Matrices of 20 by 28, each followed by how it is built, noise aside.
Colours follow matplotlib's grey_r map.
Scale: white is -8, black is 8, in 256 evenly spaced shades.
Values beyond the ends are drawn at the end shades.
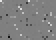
sparse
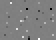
sparse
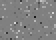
sparse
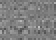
low rank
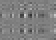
low rank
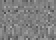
low rank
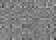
low rank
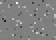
sparse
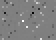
sparse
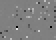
sparse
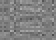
low rank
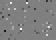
sparse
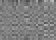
low rank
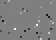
sparse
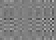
low rank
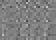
low rank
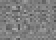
low rank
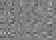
low rank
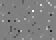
sparse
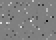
sparse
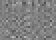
low rank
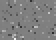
sparse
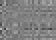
low rank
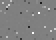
sparse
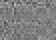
low rank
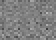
low rank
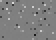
sparse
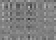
low rank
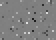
sparse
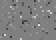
sparse
